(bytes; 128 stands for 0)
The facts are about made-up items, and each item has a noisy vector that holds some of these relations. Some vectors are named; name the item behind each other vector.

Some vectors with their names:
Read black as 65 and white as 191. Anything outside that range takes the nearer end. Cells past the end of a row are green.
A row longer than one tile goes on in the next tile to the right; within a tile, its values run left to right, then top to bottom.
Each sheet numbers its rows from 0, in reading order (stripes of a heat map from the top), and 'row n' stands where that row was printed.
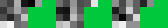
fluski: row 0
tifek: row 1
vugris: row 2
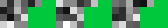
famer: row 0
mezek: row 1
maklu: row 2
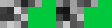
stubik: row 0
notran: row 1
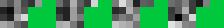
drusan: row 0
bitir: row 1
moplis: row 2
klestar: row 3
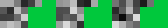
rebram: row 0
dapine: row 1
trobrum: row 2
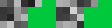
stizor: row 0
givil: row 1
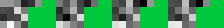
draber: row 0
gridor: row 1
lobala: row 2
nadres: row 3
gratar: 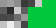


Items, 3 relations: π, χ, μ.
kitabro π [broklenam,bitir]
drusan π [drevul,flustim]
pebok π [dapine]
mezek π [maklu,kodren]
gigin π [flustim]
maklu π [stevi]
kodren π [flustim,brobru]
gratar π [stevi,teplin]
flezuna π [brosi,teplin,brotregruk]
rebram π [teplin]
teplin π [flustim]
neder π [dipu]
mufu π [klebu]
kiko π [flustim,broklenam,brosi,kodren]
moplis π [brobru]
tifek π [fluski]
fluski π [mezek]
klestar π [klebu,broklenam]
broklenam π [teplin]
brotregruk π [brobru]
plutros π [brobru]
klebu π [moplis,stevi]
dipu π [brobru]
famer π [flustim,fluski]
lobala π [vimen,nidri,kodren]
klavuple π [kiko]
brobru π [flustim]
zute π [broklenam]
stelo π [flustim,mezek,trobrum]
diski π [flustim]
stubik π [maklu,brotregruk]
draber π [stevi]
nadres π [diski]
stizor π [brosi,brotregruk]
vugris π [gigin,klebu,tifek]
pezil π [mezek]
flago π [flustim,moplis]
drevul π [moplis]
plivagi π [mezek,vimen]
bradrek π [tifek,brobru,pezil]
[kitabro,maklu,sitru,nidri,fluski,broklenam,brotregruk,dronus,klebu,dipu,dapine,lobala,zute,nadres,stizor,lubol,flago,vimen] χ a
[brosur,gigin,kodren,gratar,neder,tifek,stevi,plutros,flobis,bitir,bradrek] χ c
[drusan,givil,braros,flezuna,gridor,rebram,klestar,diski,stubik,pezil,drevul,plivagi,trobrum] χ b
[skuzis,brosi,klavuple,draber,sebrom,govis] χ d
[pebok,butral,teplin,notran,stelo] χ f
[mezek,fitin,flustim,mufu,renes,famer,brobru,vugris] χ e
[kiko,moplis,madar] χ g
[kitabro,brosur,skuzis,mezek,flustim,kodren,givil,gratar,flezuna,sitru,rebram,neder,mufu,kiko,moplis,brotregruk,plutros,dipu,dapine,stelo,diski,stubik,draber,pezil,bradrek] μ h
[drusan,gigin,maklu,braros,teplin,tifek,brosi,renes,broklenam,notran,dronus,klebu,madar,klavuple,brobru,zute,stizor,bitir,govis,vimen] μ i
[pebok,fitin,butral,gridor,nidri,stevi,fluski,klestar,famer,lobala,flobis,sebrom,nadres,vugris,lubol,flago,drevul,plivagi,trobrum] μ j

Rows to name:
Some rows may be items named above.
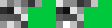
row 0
flustim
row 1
mezek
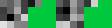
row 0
klestar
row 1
gigin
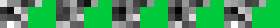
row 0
mezek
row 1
klebu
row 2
drusan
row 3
teplin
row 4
stelo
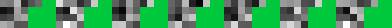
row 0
madar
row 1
mezek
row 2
gigin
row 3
broklenam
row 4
klavuple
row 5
brosur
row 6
stelo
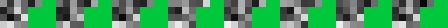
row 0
fitin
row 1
klavuple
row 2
plivagi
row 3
kodren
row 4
flobis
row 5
diski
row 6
drevul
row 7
sebrom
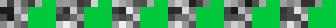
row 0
renes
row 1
gratar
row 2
mufu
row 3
kiko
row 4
pezil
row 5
skuzis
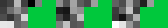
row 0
flago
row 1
notran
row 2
stevi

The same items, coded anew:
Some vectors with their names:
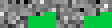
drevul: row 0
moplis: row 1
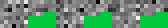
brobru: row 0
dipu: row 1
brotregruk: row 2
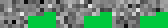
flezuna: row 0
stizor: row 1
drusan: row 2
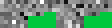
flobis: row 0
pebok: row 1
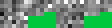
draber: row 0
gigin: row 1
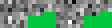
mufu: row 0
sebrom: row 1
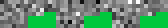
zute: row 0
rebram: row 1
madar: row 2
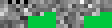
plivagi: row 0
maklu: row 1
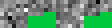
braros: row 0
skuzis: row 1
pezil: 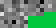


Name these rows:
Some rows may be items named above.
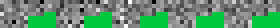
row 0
pezil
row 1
kitabro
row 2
stelo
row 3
mezek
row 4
flustim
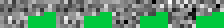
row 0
mufu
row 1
mufu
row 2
diski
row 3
bitir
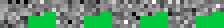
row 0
klestar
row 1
givil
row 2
flobis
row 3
gratar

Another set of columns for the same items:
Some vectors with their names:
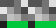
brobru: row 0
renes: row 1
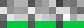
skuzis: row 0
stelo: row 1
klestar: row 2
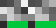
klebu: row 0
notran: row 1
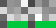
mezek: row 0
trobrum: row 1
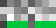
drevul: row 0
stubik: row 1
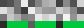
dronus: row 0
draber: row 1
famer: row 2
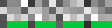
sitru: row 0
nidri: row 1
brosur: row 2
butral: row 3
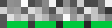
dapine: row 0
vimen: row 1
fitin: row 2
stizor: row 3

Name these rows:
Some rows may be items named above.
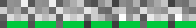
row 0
flustim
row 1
flustim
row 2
pezil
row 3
drusan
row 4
flobis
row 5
givil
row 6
klestar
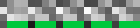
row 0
skuzis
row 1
madar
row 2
notran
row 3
teplin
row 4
braros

